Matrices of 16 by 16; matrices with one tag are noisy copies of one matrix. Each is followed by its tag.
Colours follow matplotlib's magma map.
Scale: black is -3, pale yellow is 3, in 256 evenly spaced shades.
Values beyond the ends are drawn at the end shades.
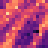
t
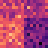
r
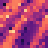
t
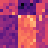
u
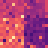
r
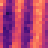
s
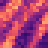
t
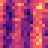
s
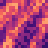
t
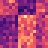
u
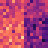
r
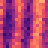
s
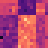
u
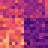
r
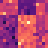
u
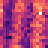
s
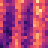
s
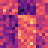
u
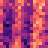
s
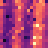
s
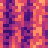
s
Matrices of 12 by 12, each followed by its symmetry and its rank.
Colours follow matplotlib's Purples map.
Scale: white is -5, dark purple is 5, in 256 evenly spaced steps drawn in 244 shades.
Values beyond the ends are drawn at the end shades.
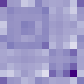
symmetric, rank two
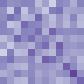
symmetric, full rank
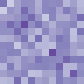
symmetric, full rank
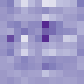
neither, rank two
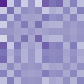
symmetric, rank two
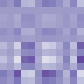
neither, rank one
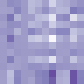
neither, rank two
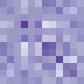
symmetric, rank two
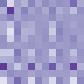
neither, rank two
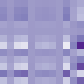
neither, rank one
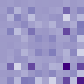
symmetric, rank two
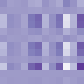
neither, rank one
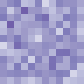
symmetric, full rank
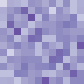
symmetric, full rank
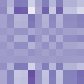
neither, rank one
